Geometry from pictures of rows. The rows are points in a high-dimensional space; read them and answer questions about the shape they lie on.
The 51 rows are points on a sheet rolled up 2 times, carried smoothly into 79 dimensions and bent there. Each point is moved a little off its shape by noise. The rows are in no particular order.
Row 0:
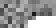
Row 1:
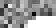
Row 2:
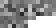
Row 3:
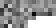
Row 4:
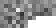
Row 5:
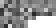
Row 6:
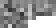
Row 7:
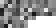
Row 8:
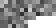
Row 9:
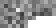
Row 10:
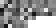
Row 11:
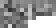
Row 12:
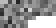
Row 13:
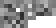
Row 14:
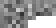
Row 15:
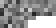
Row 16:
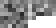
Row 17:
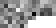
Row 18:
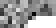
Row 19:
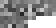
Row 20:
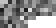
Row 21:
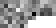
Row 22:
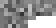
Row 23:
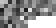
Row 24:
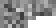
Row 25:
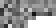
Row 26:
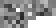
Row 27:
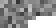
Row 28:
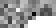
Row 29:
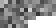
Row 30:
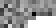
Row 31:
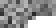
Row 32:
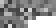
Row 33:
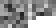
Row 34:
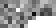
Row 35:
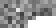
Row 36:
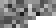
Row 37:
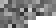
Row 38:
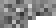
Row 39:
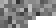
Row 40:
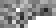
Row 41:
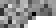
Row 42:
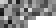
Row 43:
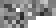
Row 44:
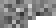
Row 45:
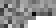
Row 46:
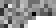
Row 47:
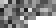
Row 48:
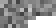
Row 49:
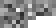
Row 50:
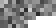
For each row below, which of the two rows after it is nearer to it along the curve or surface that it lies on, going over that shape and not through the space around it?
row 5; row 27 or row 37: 37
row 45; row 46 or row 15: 15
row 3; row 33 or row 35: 35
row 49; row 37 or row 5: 37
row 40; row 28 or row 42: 28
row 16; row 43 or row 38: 43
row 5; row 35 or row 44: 35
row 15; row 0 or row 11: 0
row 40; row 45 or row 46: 46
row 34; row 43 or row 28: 28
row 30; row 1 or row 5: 5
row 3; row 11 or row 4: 4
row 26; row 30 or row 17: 17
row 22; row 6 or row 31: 6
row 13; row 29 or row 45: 29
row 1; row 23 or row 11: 23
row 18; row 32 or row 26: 26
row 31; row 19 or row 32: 32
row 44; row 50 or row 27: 27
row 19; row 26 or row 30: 26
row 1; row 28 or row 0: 28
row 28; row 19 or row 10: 10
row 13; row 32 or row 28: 28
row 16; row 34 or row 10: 34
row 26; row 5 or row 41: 41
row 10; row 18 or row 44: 18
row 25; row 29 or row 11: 29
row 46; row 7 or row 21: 21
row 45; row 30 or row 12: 30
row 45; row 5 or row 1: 5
